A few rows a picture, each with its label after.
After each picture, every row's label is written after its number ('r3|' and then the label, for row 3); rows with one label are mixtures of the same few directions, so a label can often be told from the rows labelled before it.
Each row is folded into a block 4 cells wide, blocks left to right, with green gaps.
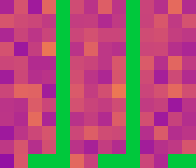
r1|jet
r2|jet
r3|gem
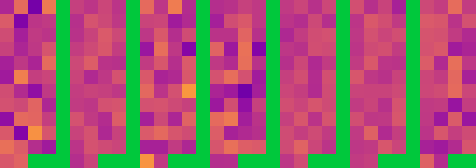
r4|gem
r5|gem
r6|jet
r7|jet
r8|gem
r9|gem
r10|gem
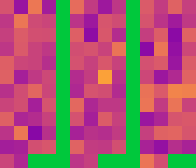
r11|gem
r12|jet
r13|jet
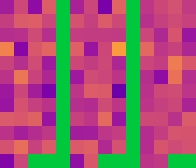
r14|jet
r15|jet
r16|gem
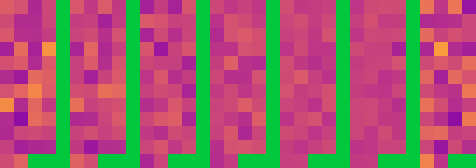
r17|jet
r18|jet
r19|jet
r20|gem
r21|gem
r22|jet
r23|jet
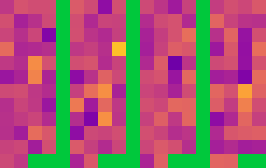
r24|gem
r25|jet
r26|gem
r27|jet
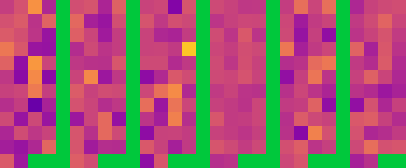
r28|gem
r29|gem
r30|jet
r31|jet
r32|gem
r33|jet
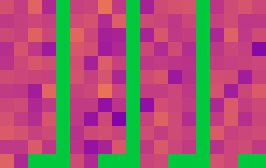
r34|jet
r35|gem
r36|jet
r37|jet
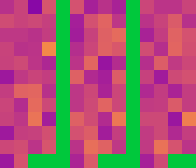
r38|jet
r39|gem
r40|gem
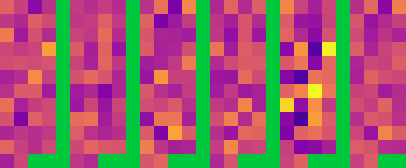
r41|jet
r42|jet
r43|gem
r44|gem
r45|jet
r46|gem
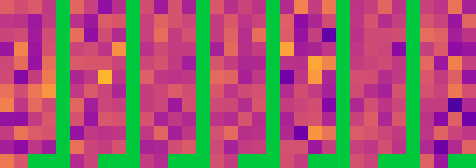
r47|jet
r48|jet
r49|gem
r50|gem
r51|gem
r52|jet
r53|gem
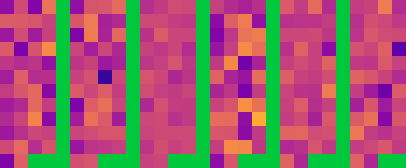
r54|jet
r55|jet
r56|jet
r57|gem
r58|jet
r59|jet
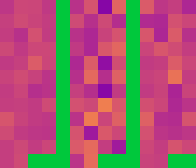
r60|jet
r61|gem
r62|jet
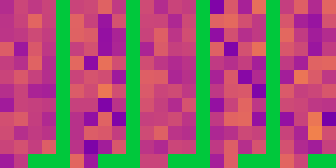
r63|jet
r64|gem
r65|gem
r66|jet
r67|gem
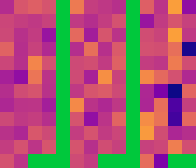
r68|gem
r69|jet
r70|jet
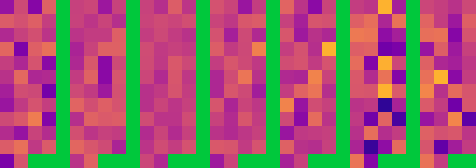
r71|jet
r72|gem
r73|gem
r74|jet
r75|jet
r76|gem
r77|gem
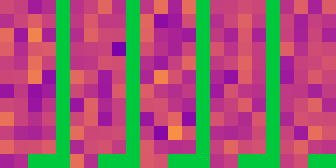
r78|jet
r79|jet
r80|gem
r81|gem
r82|gem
